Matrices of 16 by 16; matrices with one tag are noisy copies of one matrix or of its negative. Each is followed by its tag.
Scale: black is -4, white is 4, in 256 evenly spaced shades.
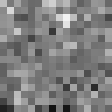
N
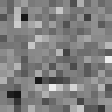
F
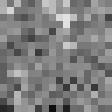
N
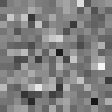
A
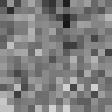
N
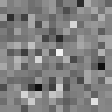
A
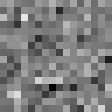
F
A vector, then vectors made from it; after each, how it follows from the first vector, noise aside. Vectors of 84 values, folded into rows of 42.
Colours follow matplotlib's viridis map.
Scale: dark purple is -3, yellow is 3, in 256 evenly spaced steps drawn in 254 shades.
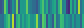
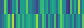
copied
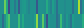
partly zeroed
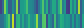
copied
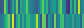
copied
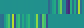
partly zeroed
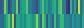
copied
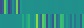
partly zeroed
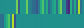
partly zeroed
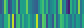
copied
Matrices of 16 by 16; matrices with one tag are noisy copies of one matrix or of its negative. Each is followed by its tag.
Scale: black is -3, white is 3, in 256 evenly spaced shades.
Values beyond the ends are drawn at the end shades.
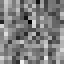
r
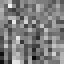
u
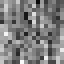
r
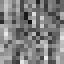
r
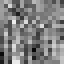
u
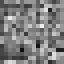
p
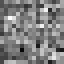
p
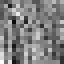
u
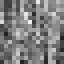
r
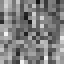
r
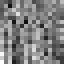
u
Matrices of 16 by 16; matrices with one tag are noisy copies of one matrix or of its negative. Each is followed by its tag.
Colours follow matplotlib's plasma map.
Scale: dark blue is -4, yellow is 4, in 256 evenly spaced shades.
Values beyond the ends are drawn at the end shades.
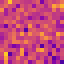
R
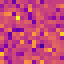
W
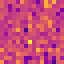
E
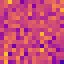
R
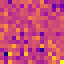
R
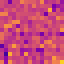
R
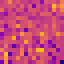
R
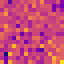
R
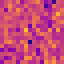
E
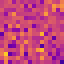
R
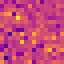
W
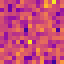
E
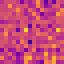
E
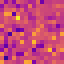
W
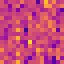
E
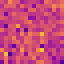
R
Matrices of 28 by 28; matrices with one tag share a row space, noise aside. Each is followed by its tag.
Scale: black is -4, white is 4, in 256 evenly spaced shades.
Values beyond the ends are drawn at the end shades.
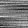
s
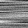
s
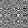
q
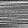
s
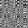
q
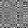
q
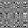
q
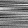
s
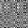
q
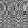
q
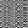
q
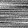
s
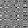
q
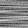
s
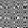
q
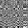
q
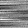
s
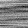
s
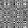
q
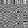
q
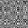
q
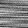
s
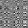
q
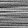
s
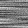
s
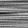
s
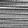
s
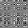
q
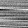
s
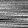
s
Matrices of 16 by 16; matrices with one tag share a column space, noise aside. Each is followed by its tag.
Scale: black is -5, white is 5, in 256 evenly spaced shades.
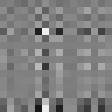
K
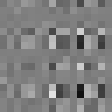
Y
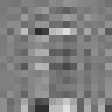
K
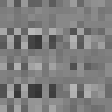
Y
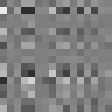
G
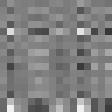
K
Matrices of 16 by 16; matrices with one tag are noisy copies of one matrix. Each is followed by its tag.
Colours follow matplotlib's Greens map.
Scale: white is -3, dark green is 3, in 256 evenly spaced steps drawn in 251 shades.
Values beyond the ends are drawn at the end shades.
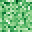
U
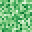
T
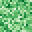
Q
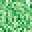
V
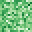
U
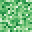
U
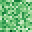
U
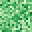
T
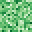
U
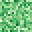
U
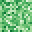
U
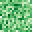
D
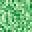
V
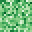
U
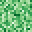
V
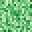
V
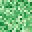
Q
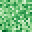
T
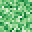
Q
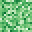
U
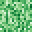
V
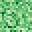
U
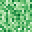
V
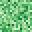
T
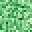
D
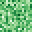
V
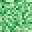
U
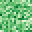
D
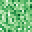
V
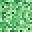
U
